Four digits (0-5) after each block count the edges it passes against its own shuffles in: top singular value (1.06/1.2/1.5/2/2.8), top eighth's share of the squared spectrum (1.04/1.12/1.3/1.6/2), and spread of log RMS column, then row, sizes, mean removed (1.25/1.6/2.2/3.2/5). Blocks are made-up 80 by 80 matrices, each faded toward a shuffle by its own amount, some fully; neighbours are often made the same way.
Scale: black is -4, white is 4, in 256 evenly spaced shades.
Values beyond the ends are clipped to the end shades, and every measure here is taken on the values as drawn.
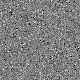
0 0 0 0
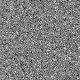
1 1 2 0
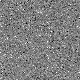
0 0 0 0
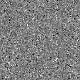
0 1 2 0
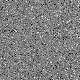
0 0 0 0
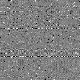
4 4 1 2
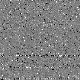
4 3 0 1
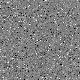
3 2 0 0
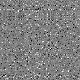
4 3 1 2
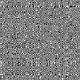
4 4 2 3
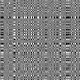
5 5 4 4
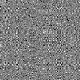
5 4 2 2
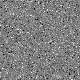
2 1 0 0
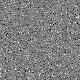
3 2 0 0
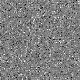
3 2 0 0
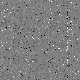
3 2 1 0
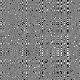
5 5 3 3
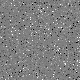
0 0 0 0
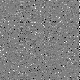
4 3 1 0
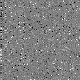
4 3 1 1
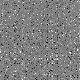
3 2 1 1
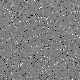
2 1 0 0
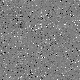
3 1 0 0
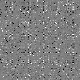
4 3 2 1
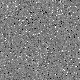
0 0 0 0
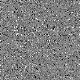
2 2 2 2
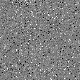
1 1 1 0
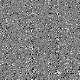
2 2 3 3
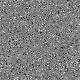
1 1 0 0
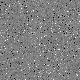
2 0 0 0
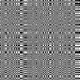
5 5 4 4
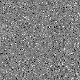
3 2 1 1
